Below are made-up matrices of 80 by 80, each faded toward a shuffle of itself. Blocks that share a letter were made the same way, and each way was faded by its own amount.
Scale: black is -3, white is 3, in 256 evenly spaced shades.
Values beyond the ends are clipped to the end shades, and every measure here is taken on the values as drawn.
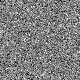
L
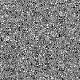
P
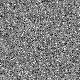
L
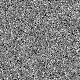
L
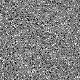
P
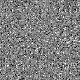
P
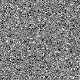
P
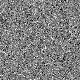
L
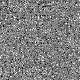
P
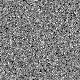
L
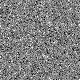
L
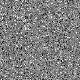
P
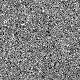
L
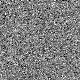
L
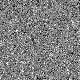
L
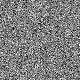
L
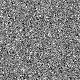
L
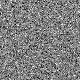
L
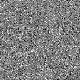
P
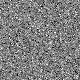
L
